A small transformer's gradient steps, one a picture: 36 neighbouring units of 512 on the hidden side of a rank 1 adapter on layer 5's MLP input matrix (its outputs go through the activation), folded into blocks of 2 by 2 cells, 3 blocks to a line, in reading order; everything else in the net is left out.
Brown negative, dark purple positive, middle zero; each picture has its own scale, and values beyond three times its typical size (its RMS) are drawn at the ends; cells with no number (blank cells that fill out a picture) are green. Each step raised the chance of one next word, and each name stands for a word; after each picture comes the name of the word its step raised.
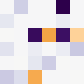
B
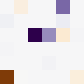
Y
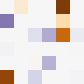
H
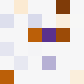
H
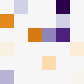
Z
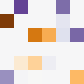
Z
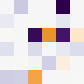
B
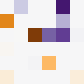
Z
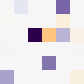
B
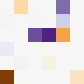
Y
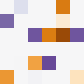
H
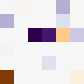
Y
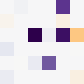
B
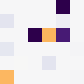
B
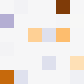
H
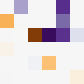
Z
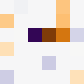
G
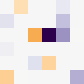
G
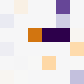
G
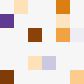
H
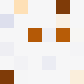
H
